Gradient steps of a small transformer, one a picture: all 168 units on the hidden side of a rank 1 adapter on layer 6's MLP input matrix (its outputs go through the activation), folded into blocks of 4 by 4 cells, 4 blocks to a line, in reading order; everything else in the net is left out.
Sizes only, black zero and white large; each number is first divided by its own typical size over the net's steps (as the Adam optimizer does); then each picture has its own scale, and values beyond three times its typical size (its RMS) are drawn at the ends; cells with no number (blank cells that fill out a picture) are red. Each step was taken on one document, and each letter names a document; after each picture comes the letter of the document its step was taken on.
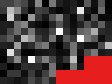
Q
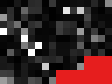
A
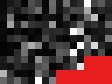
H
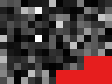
Q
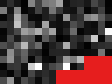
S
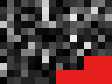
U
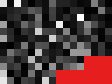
Q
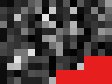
U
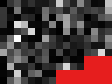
U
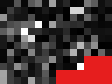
A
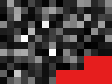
U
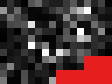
H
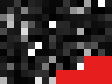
A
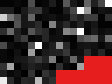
H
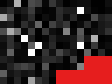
A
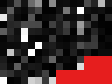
A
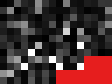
H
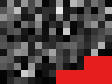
S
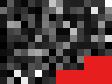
U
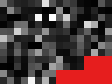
Q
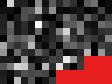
U
